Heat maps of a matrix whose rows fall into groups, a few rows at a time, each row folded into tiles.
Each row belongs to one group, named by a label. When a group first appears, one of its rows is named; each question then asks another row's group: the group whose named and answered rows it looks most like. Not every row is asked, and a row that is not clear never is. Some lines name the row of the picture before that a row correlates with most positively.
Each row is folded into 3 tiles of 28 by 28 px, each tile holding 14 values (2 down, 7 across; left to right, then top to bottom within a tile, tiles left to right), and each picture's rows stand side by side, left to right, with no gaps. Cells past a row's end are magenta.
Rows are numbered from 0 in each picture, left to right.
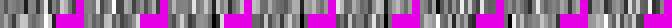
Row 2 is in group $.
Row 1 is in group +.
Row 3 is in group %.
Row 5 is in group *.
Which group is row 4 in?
%
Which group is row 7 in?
*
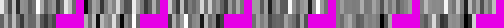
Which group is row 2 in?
*
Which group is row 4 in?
$
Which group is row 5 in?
$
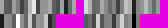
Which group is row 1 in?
%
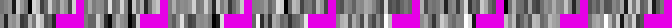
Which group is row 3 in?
+
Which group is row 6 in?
*
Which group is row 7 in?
*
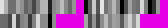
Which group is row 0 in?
%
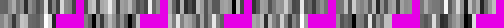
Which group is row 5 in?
$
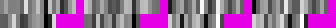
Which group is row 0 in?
$
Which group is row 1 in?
%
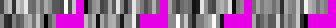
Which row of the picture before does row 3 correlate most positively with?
1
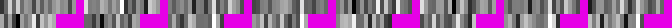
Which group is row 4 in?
*
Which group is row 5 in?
%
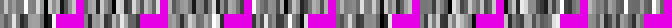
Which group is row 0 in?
$
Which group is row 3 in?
%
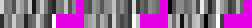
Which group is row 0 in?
%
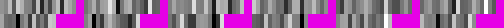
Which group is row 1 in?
+
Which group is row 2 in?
$
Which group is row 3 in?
%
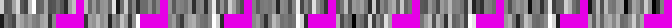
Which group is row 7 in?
*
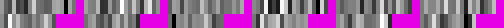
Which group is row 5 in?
$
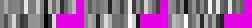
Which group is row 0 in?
$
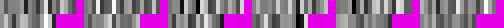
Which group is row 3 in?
$
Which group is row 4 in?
*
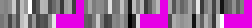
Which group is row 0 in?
+
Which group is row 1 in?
$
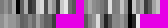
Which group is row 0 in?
*
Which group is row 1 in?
$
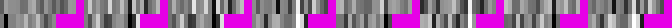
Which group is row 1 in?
$
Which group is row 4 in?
%
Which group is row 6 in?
%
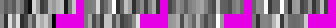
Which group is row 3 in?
+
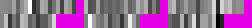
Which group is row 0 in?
+
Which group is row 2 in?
%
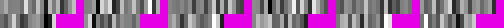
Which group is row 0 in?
$
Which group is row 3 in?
*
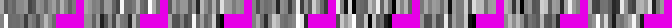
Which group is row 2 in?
%
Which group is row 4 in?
*
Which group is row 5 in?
%
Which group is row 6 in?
*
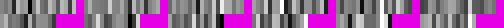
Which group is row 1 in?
$
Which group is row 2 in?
%
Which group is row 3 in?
+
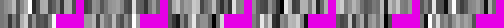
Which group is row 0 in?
+
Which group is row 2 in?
+
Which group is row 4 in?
%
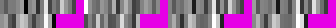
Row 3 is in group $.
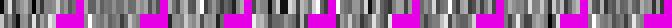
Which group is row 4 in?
%
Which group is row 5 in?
+
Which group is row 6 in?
$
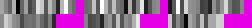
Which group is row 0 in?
*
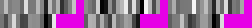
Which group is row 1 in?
*
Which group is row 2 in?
$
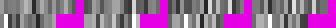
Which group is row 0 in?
+
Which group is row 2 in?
*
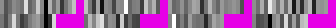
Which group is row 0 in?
$
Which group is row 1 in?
*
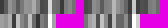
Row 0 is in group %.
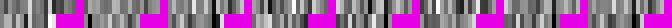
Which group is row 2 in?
$
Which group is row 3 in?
*
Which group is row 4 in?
%
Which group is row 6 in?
%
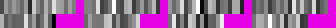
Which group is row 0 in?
%
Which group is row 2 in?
+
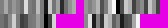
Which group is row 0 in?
$
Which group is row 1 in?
+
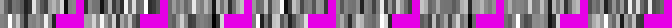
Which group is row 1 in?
*
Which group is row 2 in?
$
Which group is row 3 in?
+
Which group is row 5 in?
%
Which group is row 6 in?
$
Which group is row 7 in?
*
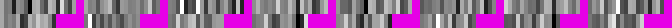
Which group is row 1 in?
+
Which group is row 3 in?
$
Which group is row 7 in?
+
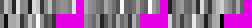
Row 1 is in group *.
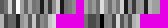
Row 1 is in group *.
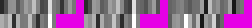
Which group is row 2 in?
*
